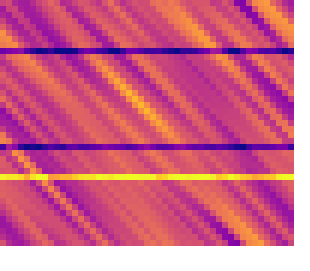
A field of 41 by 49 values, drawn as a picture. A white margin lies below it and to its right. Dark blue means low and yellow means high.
A few values lie far out on both sides of the bulk. Rows 9, 25 and 30 differ from the rows beside them. Overall the values sit about 50% of the way up the scale. There is no overall slope.
